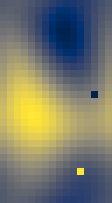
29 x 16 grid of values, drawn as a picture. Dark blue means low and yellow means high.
Ninth with the highest average: middle left. Stripes: none. Lone odd cells: 2, 1 higher and 1 lower than their neighbours. Ninth with the lowest average: top middle.
